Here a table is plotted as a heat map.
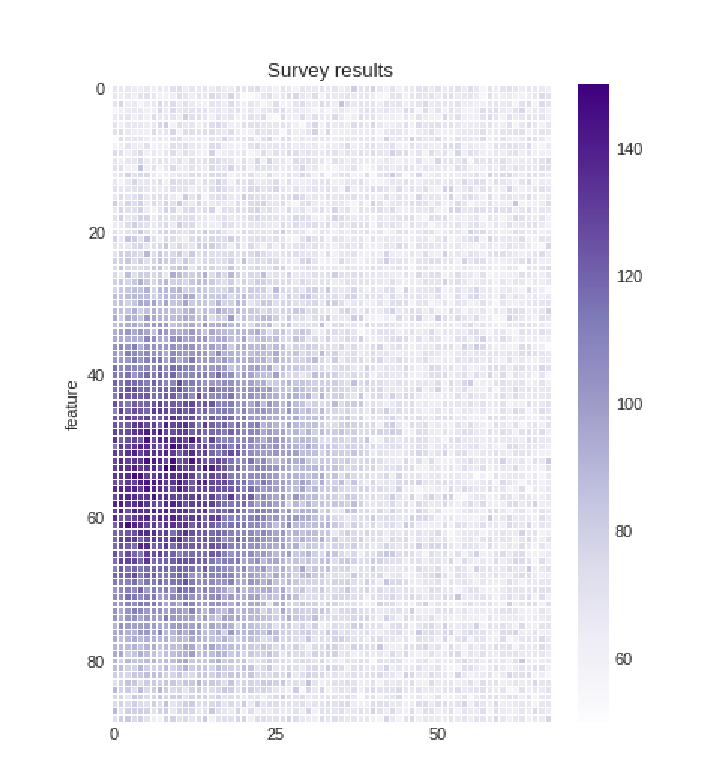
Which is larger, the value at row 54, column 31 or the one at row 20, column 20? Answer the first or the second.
the first
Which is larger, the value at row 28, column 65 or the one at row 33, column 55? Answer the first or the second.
the second
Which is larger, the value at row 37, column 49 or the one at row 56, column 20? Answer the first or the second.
the second
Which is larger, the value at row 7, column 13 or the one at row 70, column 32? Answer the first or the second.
the second
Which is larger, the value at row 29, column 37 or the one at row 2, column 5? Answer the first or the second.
the first
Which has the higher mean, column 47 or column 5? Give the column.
5
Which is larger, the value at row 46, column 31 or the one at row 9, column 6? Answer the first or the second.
the first
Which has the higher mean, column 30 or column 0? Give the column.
0
